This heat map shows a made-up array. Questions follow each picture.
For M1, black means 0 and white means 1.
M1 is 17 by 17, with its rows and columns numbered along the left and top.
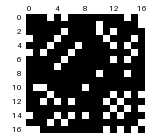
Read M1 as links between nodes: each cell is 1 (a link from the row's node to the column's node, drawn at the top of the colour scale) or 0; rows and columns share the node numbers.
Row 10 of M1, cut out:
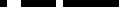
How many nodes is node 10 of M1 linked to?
3
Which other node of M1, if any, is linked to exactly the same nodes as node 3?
none
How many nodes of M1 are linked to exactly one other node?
1
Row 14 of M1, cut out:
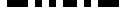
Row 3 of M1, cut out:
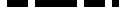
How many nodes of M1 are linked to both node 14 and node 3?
3
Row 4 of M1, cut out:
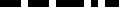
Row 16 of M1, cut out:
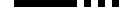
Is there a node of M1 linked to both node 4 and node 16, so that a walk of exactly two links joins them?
no
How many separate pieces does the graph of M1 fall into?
2
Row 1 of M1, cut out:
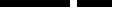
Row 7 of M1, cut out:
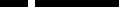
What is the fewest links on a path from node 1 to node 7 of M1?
5
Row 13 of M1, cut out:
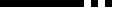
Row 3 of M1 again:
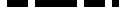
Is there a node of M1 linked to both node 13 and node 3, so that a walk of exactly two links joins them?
no
